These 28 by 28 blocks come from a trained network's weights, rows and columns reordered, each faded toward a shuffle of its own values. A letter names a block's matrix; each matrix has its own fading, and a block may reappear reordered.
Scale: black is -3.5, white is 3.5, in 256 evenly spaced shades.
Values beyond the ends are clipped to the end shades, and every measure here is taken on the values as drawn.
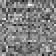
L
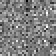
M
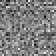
L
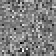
M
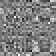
L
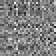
L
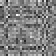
L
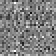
L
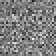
L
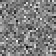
M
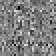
L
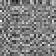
L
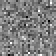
M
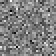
M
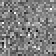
M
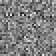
M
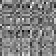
L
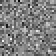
M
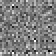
L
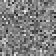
M
